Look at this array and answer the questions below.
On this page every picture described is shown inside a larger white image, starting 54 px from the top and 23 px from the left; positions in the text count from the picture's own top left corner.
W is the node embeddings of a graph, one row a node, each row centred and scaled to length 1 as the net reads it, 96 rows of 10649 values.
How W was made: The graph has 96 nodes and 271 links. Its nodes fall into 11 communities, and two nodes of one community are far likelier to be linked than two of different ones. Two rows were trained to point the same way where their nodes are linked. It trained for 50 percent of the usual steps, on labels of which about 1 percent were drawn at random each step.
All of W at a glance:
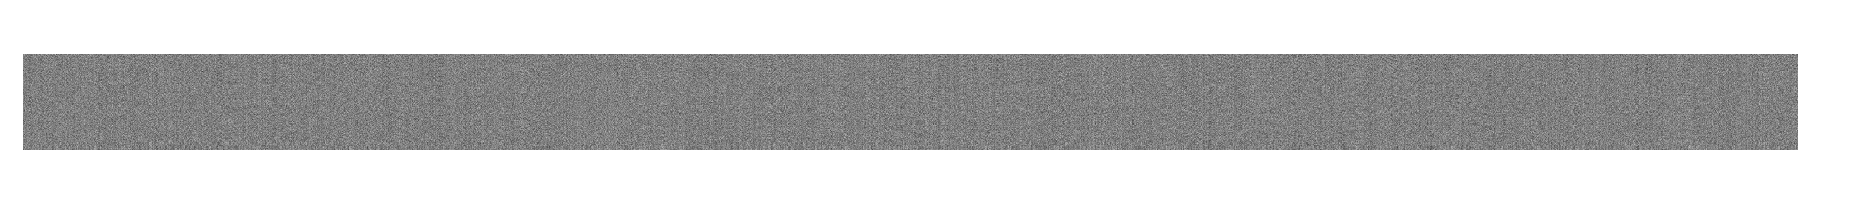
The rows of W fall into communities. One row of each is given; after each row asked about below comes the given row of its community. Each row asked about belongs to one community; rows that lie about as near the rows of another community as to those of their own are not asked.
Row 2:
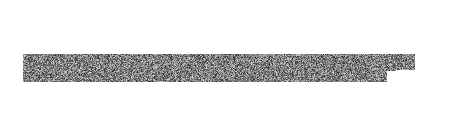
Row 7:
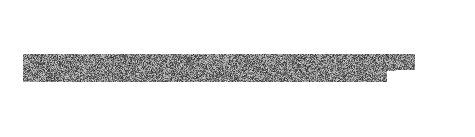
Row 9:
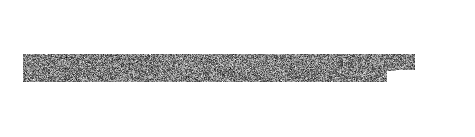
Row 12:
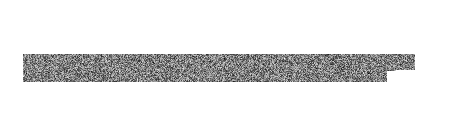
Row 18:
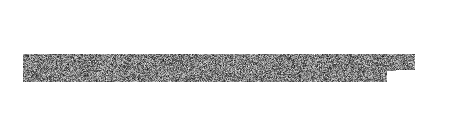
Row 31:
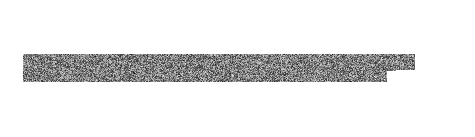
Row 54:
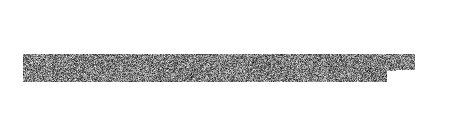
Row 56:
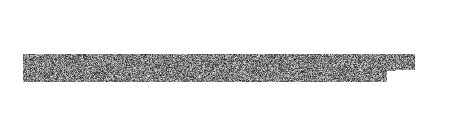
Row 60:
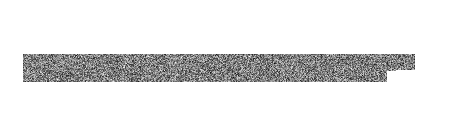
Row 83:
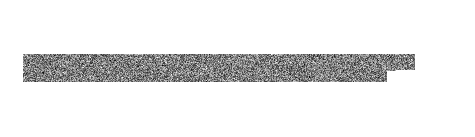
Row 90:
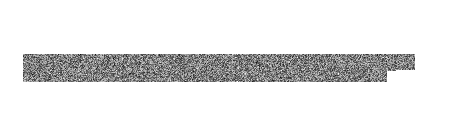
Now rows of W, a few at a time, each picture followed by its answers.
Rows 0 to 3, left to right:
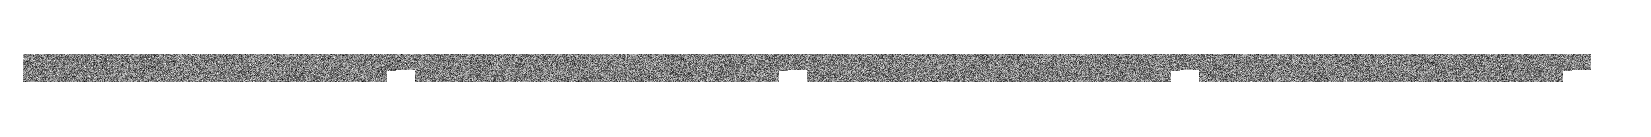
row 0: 9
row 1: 18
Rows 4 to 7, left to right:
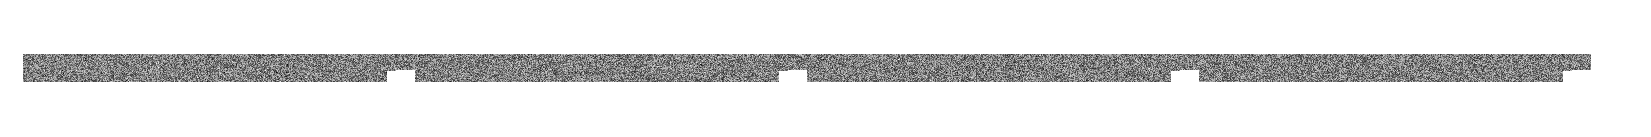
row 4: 54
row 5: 9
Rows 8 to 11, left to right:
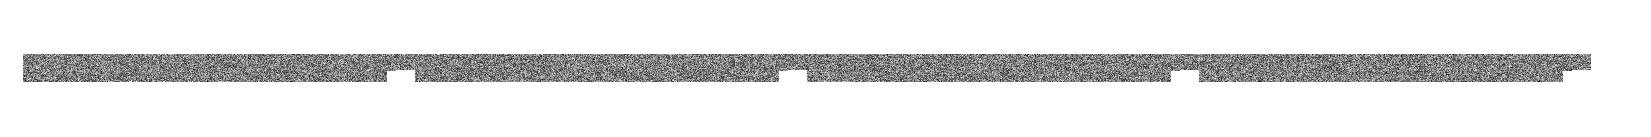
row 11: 9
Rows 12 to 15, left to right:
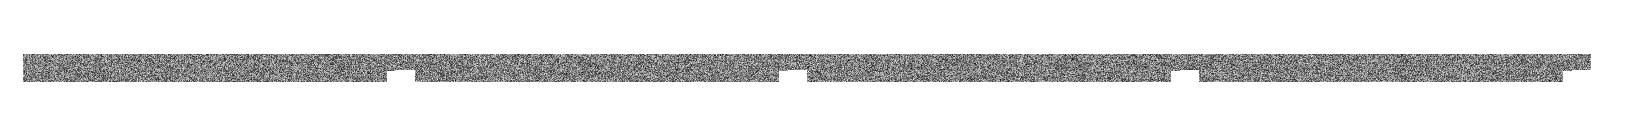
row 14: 18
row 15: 2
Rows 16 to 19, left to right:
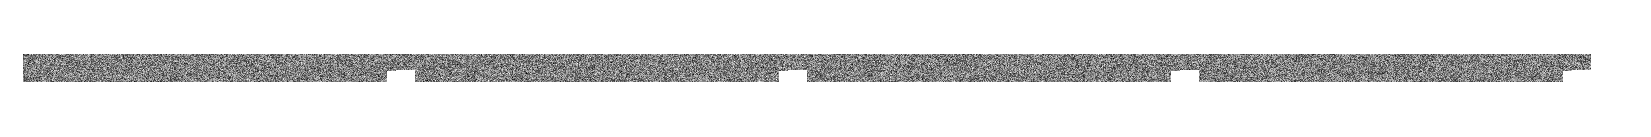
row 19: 9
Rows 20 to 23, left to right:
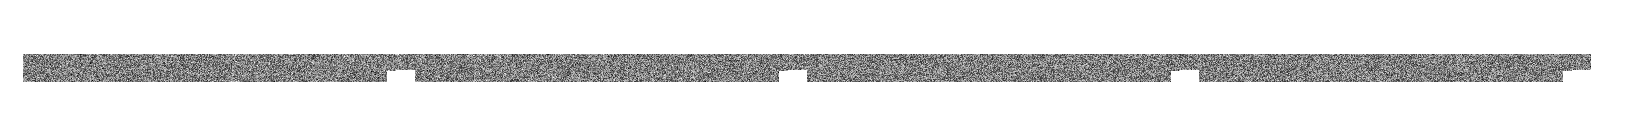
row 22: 54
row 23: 2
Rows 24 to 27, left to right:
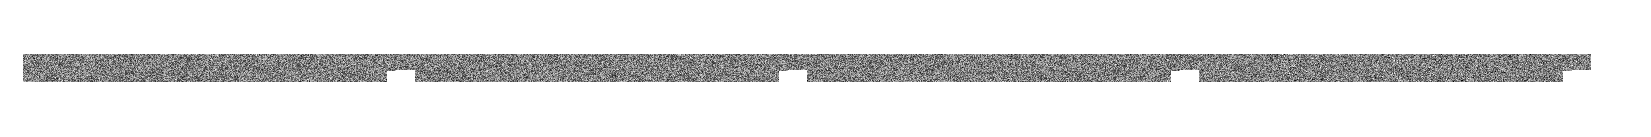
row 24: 7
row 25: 60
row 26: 9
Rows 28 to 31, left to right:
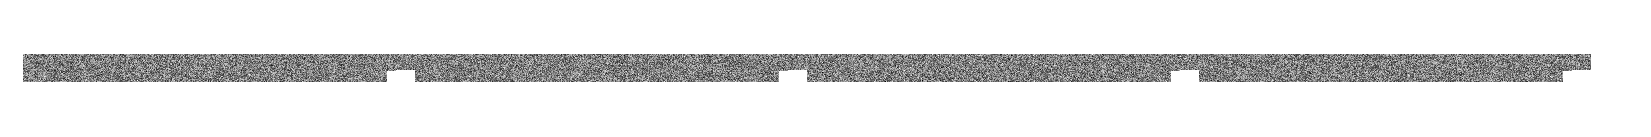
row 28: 7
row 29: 2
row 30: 12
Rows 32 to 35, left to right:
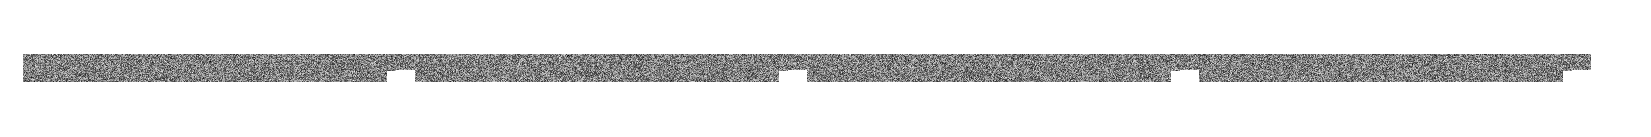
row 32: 12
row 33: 90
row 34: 90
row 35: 54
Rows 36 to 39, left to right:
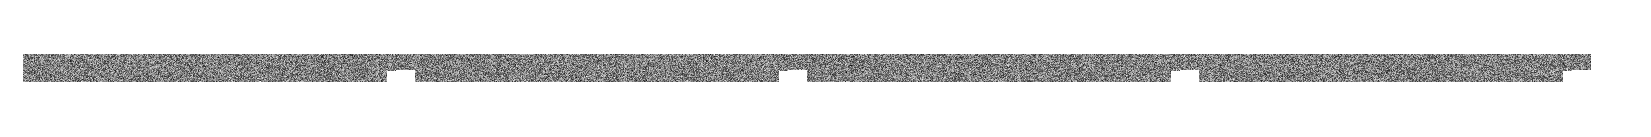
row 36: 90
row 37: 83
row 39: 60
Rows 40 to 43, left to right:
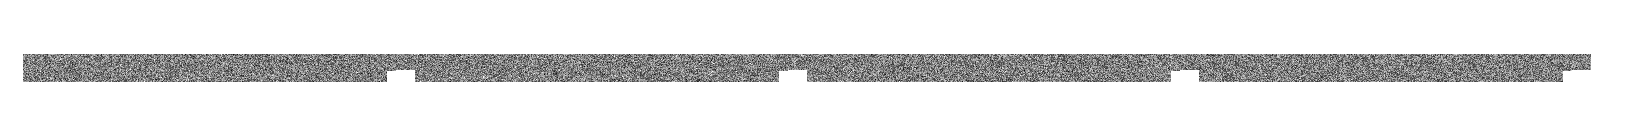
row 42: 56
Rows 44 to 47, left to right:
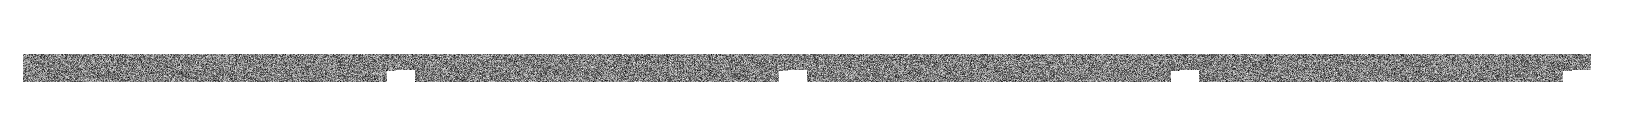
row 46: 54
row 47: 2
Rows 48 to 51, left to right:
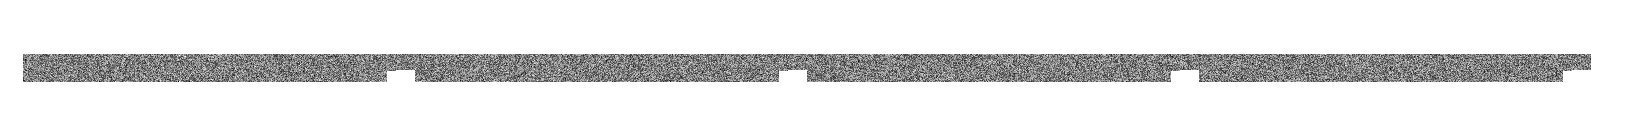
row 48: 56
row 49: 90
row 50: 7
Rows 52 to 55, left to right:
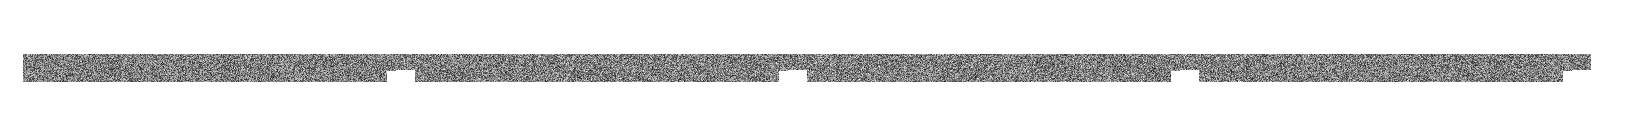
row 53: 60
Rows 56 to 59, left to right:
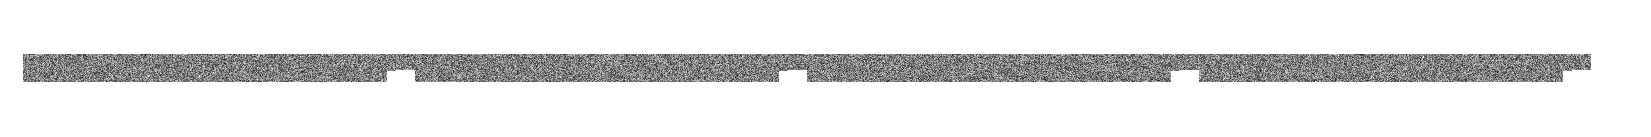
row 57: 7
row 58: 18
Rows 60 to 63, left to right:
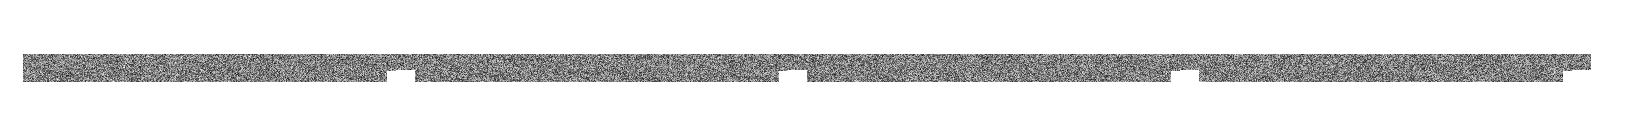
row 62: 2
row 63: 90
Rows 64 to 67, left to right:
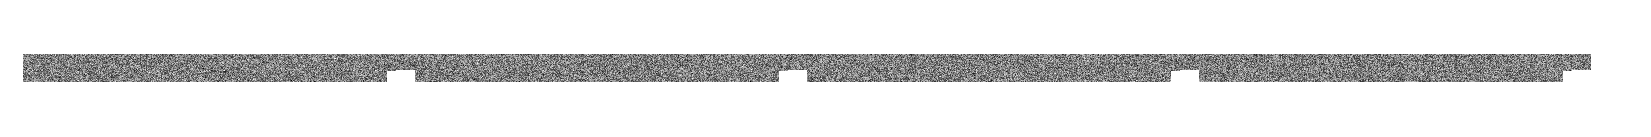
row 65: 60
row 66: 12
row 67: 56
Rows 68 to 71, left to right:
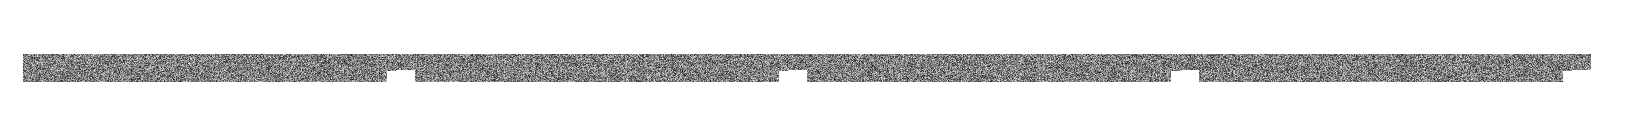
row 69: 56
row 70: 18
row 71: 2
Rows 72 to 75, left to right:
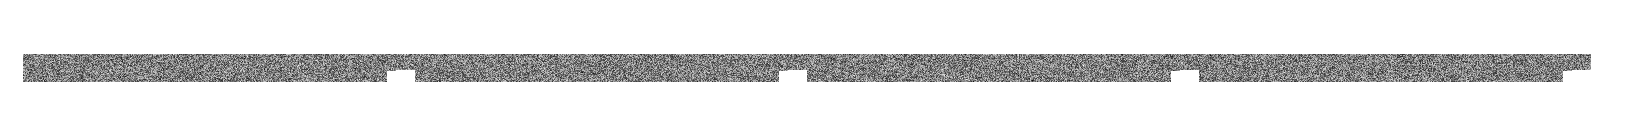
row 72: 54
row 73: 60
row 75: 2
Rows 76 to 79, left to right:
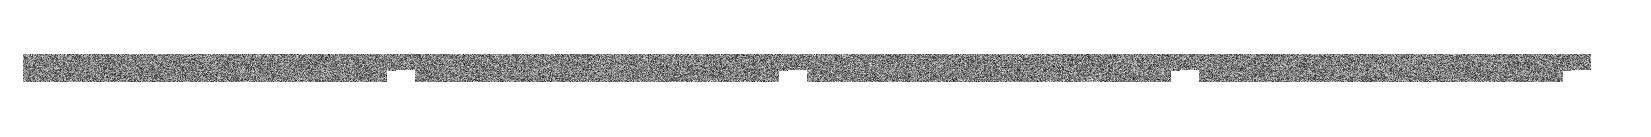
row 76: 90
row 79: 18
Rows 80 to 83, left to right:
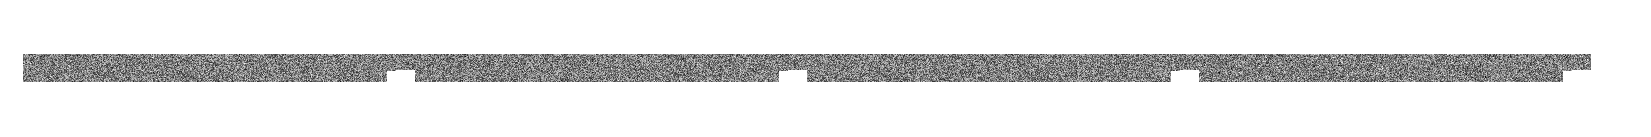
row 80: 56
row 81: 7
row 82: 12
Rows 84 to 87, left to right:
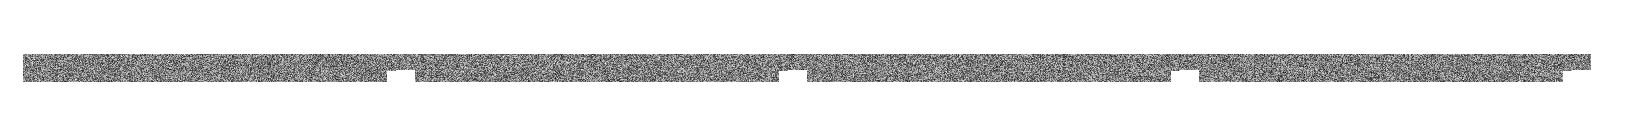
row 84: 2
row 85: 60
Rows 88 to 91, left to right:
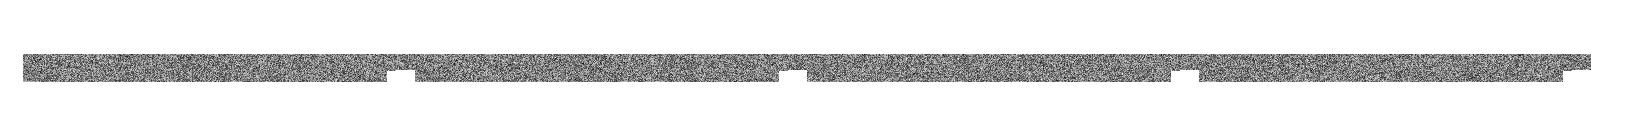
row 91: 9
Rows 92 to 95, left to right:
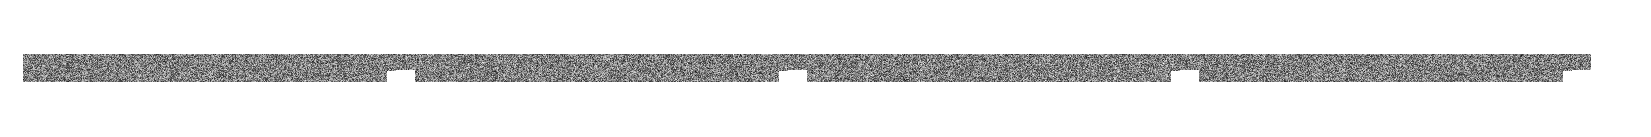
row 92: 7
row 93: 56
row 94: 7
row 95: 7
